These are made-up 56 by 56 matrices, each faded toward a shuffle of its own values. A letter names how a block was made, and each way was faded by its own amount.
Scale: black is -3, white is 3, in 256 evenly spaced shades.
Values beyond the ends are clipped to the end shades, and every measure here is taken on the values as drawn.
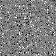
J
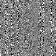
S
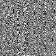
S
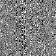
S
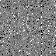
J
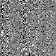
S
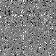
J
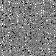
J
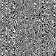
S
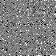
J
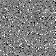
J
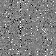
J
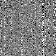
S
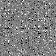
J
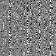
S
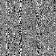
S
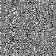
S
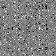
J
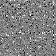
J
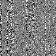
S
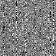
S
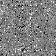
J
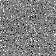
J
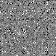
J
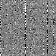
S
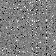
J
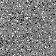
J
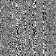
S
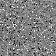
J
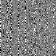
S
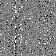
J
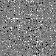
J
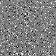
J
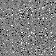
J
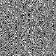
S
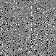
J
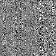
S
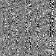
S
